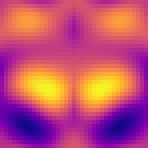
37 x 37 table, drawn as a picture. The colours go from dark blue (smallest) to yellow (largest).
Histogram: bell-shaped. Calmest part: top middle. Mirror symmetry: left to right.
